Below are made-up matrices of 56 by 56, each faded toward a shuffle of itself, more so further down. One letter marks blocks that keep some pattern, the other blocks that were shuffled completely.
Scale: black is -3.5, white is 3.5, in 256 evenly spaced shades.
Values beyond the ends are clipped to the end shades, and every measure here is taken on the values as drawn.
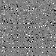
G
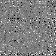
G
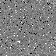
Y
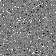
Y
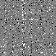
G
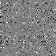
G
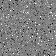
Y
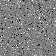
Y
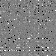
G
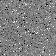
Y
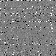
G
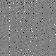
G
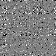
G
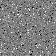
Y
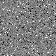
Y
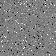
Y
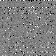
G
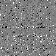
G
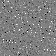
Y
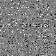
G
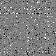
G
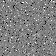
Y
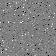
Y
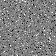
Y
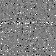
G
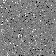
Y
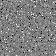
Y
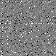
G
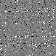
G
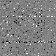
G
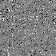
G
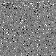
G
